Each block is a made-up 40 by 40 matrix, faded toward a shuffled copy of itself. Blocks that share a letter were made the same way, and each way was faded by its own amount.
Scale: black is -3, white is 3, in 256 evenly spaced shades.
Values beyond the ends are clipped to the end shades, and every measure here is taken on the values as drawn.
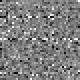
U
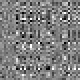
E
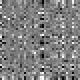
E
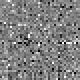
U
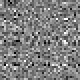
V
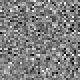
V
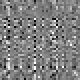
E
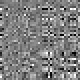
E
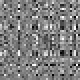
E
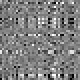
E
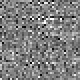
V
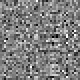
V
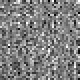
V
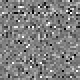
U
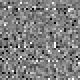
U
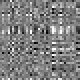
E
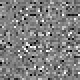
U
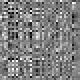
E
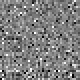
U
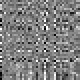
E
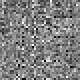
V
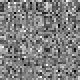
V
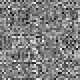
V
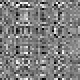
E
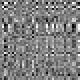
E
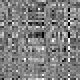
E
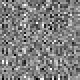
V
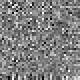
V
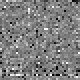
U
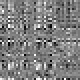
E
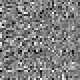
V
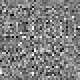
V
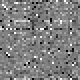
U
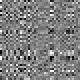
E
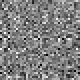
V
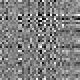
E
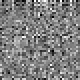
V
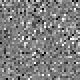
U
